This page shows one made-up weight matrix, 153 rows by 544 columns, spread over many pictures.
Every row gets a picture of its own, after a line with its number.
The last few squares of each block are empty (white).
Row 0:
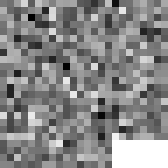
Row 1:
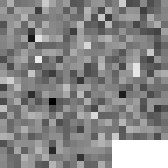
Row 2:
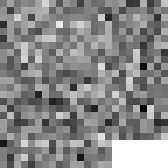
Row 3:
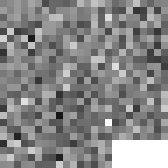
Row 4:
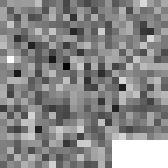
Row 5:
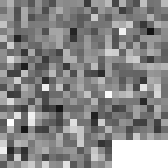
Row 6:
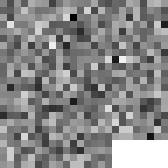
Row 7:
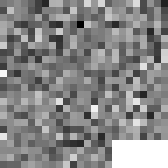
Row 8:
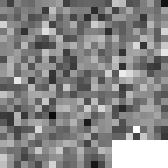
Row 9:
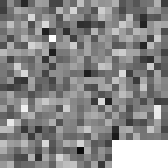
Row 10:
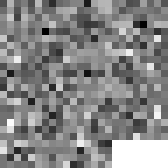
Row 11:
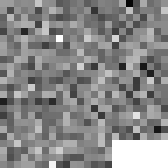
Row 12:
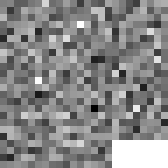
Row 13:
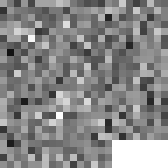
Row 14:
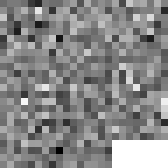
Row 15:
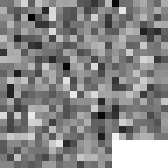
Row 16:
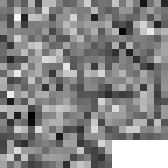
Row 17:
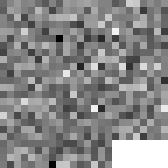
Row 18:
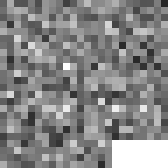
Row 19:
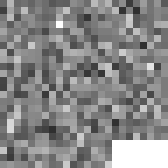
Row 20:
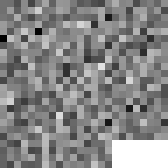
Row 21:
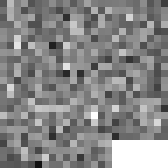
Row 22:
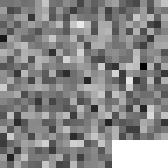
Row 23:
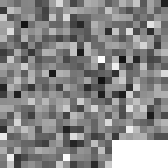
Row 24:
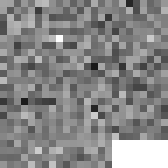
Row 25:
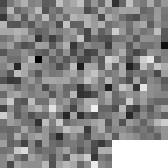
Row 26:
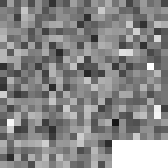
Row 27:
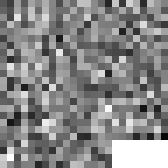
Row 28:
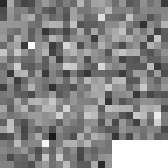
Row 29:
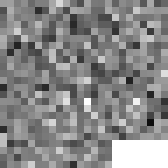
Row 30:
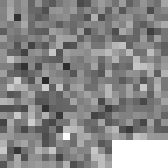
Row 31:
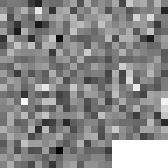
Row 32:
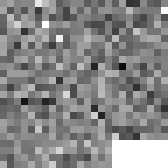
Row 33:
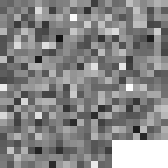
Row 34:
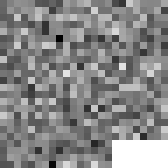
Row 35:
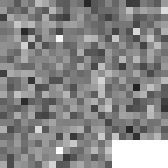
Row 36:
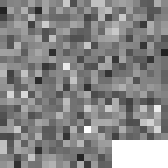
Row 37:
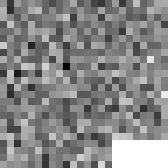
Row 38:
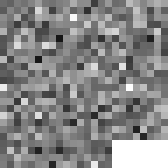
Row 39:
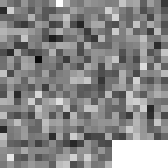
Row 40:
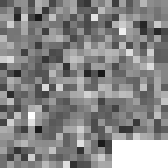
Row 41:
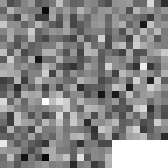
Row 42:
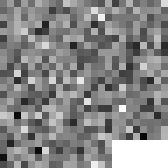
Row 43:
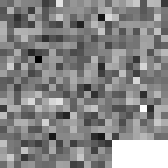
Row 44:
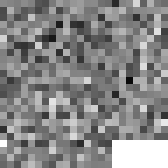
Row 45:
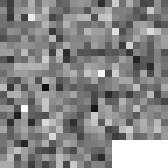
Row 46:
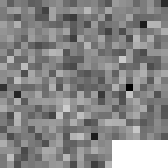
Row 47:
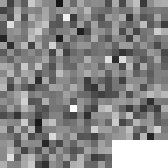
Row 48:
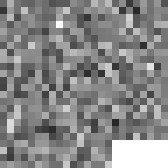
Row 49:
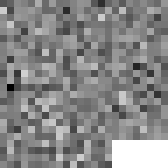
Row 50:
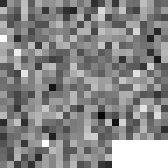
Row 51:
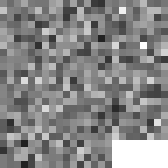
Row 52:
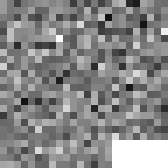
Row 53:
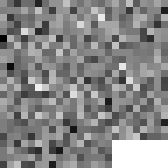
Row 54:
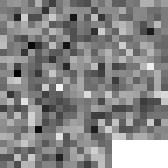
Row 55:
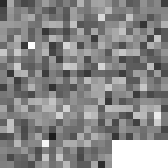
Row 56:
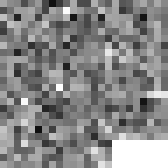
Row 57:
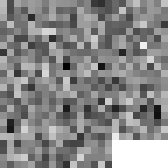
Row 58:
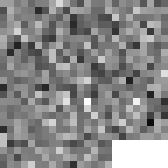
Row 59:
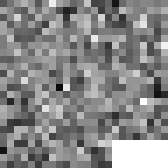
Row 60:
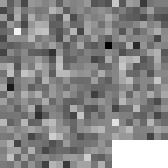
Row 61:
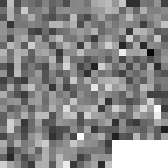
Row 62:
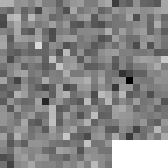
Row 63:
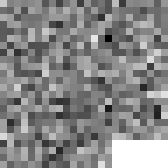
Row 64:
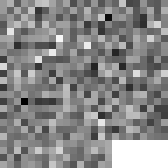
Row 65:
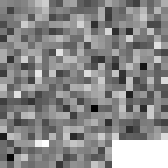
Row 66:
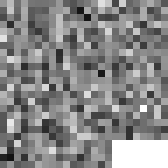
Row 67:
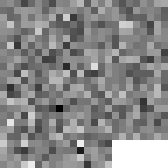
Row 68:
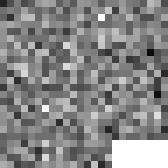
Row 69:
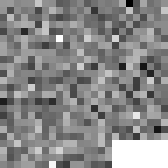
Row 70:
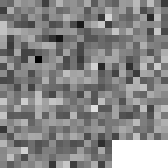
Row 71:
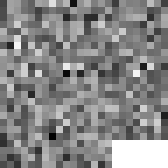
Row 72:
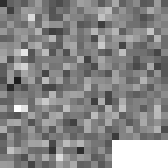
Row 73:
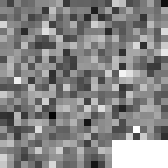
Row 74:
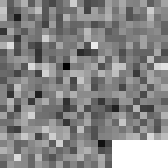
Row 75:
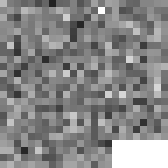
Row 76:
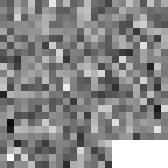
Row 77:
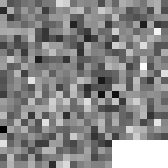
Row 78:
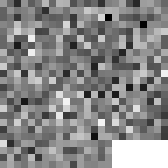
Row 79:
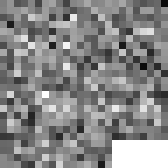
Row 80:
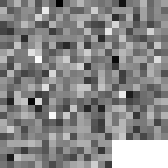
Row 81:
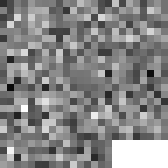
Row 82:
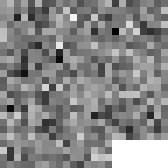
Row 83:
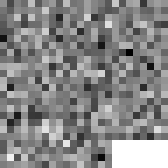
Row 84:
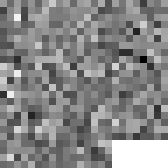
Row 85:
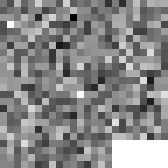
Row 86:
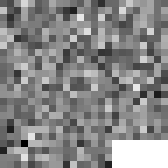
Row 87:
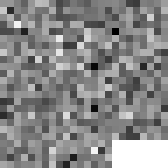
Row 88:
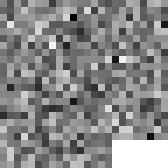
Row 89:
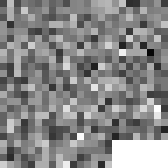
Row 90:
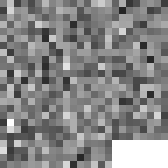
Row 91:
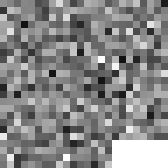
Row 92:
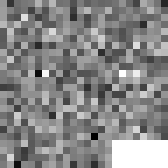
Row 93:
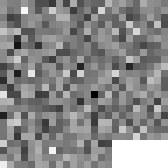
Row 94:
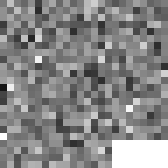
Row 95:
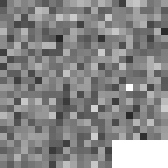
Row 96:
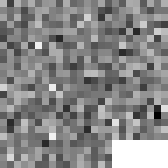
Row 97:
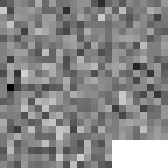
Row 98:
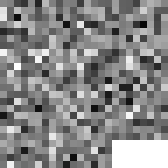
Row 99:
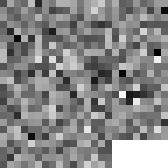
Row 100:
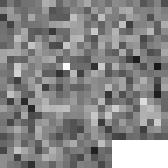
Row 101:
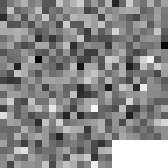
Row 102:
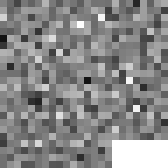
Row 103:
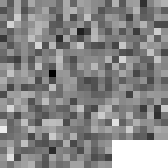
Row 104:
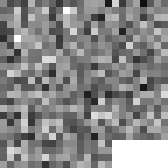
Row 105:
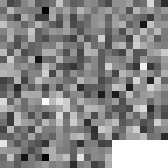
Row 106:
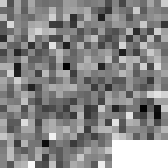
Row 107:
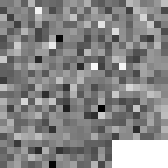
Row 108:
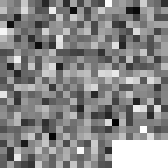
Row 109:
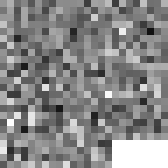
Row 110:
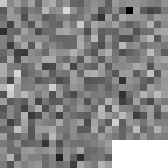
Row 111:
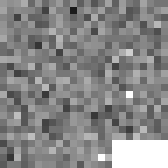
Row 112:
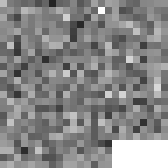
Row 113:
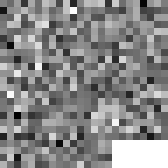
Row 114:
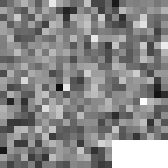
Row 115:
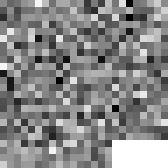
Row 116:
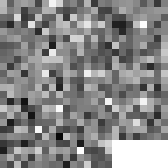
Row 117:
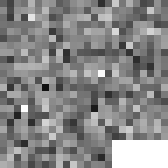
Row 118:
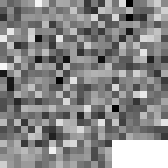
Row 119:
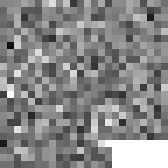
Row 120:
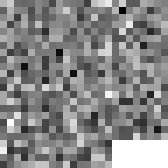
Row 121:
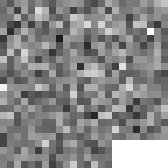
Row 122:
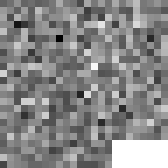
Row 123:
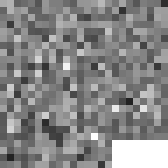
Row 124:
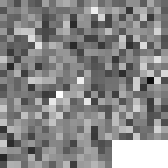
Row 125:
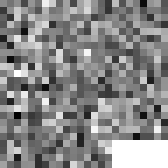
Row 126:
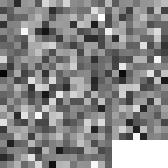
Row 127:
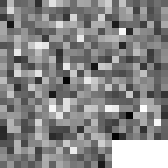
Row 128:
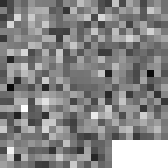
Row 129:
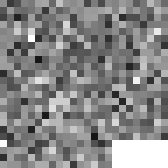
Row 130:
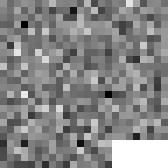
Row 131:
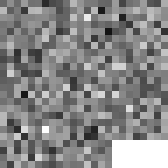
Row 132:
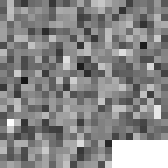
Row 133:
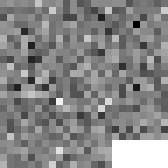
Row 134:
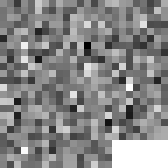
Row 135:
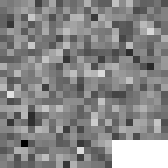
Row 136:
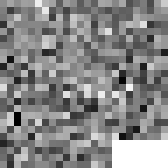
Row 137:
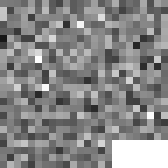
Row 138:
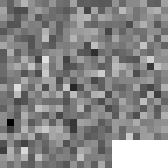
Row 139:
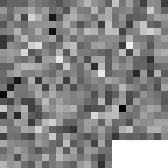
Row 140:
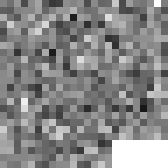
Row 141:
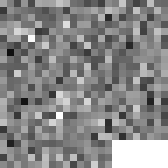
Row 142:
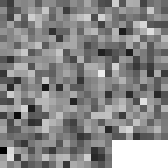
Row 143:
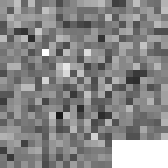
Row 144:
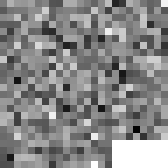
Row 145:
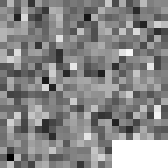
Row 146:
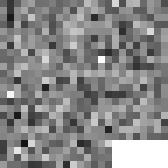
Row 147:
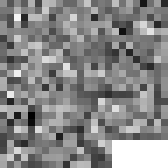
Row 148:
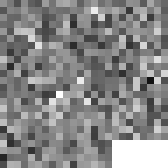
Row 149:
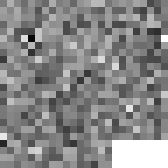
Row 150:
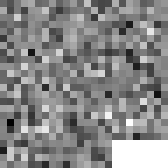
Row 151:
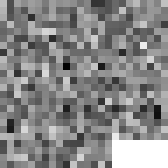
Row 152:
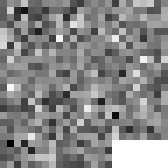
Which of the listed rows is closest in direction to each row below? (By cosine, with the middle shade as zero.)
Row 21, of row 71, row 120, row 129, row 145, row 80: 71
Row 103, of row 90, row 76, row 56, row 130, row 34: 76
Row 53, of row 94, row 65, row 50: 65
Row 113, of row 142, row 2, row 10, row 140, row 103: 103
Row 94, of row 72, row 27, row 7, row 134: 7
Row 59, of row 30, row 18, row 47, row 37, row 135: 135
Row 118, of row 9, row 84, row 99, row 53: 9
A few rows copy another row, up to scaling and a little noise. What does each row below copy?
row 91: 23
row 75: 112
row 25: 101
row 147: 16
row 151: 57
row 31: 14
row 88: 6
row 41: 105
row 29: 58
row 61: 89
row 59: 114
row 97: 49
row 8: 73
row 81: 128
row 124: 148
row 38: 33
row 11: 69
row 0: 15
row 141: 13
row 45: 117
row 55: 28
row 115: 118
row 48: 19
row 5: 109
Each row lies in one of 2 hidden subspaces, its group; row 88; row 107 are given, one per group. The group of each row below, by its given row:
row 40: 88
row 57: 88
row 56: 88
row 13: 107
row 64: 107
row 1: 107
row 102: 107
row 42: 107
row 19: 88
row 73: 107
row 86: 88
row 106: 88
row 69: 107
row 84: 88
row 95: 107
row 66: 88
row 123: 88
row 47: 88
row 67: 88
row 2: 107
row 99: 107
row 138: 88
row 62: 107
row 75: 88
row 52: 107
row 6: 88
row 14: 107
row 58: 107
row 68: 88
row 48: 88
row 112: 88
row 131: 88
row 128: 88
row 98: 107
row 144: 107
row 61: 88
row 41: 107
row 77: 107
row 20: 107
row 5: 88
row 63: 88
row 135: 88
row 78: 107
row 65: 107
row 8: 107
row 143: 107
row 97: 88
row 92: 107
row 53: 107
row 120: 88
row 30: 88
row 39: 107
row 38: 107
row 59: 88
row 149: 107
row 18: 88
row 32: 107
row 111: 88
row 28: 88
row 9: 88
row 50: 88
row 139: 88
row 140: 88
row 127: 88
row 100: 88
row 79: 88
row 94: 107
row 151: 88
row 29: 107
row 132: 88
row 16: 88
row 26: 88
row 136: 107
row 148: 107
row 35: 107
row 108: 88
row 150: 88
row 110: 88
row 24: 107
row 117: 88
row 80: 107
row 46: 107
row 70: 107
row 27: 88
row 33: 107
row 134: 107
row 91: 107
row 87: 107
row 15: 88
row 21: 88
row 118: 107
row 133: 107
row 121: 107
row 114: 88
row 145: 88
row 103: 88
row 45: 88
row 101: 107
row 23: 107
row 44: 107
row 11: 107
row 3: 107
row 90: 88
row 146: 88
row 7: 107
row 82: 88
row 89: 88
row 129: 107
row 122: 107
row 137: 107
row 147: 88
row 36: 88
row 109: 88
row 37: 88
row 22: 107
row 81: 88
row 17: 107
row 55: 88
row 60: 88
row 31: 107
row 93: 88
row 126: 107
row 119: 88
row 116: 88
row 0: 88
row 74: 88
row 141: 107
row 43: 107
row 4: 88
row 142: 88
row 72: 88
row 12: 107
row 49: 88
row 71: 88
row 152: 88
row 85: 88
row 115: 107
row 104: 88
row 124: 107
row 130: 88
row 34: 107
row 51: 88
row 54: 88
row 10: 88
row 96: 88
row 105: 107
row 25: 107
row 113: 88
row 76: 88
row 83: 88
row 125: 88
